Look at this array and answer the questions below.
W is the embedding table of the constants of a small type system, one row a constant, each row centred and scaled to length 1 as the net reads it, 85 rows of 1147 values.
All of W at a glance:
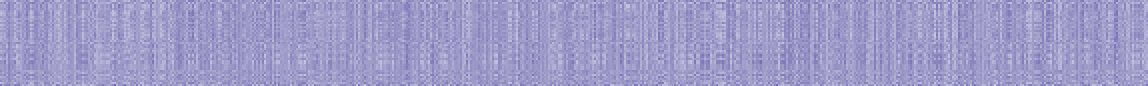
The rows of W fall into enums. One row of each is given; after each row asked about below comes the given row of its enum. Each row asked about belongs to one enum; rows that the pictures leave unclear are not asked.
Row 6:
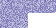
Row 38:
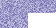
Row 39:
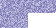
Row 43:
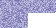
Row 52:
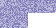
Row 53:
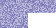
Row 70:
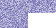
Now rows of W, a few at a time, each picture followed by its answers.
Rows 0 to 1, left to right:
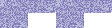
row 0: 52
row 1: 52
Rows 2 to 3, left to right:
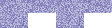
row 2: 53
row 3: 53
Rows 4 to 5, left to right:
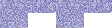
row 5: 6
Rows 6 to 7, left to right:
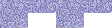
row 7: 6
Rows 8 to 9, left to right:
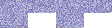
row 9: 6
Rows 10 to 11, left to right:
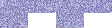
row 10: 52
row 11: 6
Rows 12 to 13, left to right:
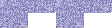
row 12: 52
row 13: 52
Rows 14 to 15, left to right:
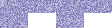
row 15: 39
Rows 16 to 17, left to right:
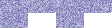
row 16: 43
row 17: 52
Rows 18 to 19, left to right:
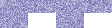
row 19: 70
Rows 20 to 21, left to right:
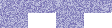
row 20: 39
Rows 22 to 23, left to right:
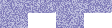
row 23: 53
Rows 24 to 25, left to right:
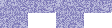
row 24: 52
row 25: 52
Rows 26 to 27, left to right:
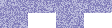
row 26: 52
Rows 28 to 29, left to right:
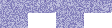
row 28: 6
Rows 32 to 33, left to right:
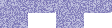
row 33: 6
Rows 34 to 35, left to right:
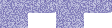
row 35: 6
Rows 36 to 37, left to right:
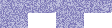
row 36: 6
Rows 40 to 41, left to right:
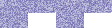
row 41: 70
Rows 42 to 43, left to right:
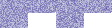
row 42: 6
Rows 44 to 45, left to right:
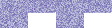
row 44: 38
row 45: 53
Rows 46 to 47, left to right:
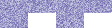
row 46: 70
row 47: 38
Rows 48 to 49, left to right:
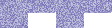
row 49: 6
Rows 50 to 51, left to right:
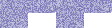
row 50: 6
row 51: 52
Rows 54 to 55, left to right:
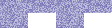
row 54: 53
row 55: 53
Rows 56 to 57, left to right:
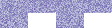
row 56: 38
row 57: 53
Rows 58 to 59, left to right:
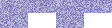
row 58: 38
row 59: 52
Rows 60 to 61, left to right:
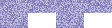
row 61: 53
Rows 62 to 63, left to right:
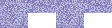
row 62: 53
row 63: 53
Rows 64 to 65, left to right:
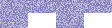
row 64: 6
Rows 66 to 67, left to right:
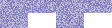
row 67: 53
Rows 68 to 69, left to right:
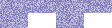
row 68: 6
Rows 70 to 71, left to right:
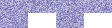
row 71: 43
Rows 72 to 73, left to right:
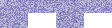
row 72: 52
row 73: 43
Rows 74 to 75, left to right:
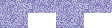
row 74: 53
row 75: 53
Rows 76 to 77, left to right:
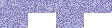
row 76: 52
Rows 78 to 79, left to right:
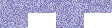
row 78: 6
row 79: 53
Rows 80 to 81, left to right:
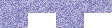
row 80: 43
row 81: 70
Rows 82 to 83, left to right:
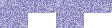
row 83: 52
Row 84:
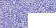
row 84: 43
